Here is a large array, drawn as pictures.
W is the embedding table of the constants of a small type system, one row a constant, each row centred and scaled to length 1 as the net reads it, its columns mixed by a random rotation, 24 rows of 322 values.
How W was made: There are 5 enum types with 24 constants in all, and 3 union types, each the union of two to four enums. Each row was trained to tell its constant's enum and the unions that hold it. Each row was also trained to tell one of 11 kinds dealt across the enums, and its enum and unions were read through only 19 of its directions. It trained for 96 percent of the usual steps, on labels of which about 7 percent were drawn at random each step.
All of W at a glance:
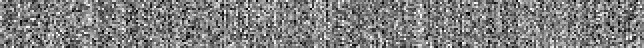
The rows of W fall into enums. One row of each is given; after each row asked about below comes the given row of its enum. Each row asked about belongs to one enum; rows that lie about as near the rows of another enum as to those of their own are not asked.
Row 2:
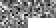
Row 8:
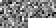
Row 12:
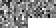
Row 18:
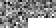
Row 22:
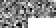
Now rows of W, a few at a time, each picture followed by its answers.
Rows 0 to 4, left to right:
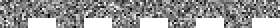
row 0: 12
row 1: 8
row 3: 8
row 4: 18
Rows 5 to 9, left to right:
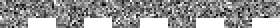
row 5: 22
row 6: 2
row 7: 2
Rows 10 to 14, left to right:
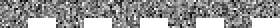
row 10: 12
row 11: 12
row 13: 18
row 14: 8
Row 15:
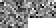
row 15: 8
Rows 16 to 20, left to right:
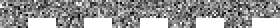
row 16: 2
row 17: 18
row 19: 18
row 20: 22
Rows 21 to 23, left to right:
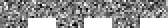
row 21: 8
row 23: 22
